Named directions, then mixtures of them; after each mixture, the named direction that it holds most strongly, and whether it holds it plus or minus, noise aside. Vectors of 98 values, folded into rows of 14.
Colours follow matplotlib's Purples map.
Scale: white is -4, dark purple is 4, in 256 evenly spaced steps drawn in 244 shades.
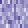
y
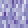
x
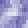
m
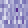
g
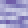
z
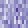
g, plus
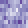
g, minus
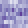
z, minus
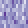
x, plus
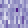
g, plus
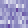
z, minus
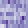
z, plus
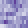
z, plus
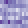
z, plus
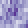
m, minus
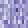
g, plus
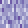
y, plus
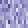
g, minus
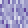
y, minus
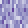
y, minus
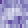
m, plus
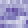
z, minus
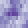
m, minus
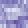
z, plus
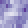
m, plus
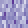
x, plus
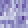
x, minus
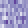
g, plus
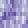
m, minus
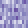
g, plus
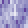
m, plus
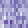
g, plus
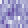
y, minus
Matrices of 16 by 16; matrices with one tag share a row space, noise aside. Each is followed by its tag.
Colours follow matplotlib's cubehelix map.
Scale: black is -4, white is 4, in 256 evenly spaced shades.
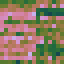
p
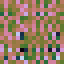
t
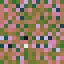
t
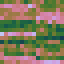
p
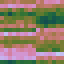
p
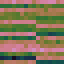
p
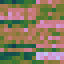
p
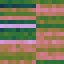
p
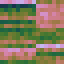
p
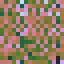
t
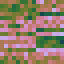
p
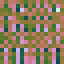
t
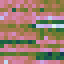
p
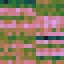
p
